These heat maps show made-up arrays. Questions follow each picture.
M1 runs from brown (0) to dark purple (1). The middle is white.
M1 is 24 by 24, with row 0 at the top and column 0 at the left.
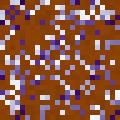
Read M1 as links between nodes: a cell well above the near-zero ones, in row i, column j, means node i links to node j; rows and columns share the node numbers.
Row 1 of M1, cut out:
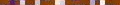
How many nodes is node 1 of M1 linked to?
7
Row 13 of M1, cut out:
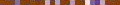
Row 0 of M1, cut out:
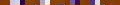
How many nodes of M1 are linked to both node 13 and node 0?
5
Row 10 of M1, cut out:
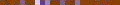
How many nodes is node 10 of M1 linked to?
6
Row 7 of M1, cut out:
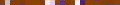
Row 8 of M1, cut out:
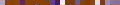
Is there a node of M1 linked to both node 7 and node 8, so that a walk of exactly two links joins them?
yes
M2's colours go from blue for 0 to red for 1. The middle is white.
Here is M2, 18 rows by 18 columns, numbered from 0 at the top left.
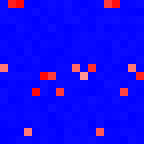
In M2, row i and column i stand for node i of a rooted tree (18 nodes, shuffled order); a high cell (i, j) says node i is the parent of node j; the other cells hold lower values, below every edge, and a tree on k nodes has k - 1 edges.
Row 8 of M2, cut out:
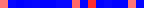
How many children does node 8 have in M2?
4
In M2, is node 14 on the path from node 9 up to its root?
no
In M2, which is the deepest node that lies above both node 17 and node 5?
9
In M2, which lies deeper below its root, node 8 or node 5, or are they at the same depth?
node 5
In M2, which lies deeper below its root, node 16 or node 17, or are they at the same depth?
node 17
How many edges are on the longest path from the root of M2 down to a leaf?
2
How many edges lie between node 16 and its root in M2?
1
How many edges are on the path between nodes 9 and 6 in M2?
1
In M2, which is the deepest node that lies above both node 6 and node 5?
9
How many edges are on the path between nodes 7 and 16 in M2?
3
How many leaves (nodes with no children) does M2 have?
13
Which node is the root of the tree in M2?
8
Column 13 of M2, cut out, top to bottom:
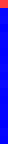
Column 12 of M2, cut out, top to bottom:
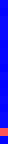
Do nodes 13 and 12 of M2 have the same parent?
no
